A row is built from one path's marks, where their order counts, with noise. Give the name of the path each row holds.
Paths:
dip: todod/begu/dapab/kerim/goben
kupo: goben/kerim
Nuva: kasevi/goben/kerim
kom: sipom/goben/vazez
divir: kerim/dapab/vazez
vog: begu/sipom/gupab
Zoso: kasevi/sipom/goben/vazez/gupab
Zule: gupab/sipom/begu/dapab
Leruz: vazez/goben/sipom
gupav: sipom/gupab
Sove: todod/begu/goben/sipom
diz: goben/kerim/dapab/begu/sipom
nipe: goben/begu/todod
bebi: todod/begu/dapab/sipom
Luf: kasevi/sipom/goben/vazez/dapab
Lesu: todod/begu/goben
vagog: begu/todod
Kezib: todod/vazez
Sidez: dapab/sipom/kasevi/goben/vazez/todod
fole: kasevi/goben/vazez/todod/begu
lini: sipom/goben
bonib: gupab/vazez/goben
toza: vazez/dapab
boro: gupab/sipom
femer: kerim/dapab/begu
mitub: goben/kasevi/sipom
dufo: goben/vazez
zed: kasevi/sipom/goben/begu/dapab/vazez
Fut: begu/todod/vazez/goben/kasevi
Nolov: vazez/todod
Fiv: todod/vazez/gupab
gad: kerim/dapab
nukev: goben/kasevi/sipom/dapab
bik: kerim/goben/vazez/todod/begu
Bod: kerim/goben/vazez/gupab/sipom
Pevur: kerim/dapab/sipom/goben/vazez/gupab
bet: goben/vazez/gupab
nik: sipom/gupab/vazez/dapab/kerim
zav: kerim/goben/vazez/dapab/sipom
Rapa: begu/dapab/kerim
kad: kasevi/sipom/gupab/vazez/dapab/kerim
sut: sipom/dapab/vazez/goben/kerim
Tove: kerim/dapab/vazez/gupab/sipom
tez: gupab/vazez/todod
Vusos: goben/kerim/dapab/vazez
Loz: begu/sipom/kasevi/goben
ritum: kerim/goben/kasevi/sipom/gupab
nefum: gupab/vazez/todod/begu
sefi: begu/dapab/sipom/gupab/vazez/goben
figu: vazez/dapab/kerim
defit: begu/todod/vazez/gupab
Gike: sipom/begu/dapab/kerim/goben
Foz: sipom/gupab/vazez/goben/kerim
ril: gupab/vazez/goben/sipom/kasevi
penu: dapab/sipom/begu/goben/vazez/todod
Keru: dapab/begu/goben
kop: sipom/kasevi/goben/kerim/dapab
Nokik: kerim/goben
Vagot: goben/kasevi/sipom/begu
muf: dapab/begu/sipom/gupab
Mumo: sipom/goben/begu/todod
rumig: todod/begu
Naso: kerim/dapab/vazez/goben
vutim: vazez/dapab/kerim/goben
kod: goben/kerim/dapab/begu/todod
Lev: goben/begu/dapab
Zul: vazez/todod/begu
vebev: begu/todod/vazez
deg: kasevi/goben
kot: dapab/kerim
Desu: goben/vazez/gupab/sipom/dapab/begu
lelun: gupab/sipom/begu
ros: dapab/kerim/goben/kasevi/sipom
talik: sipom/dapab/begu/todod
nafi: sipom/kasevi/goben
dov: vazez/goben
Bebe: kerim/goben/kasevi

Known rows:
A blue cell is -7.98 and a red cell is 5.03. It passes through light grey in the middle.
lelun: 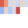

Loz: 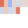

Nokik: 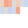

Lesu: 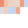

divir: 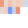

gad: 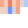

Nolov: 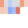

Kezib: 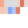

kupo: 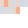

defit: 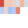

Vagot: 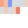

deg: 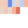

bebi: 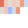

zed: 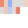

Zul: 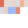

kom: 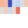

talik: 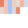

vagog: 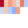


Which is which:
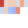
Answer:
vebev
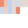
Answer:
Desu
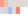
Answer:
Pevur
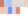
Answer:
toza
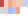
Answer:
Rapa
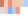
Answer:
femer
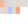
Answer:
Vusos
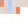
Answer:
fole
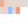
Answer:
Naso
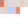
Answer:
Fut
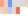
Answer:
Luf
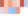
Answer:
rumig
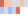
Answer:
nefum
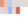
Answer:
kad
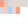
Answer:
diz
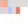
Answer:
ritum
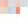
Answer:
Bebe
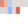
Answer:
nik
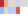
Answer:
vog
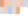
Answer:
kod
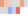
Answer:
Fiv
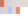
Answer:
sefi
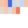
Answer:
mitub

